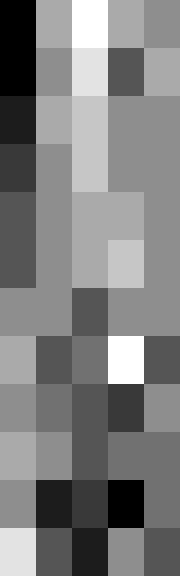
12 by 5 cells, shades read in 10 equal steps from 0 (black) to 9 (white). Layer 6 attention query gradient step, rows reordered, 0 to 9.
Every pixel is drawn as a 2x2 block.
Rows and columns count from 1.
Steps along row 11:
down up down up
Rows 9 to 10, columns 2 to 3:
4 3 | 5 3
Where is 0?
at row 1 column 1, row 2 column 1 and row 11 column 4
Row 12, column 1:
8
